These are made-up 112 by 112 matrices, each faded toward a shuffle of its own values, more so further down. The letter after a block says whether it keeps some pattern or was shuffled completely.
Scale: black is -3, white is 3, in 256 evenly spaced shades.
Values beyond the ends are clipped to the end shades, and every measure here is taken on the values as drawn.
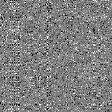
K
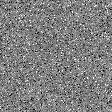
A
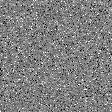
A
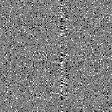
K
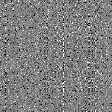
K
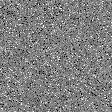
A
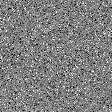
A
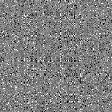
K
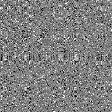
K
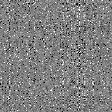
K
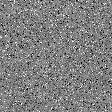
A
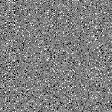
K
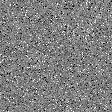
A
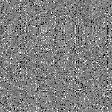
K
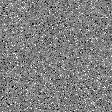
A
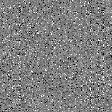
K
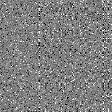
K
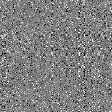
K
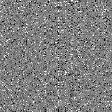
K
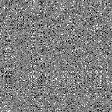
K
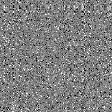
K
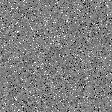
A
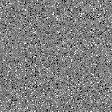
K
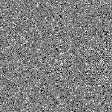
K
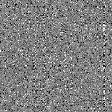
K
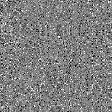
K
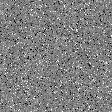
A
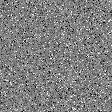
A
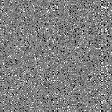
K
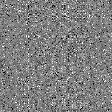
K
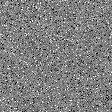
A
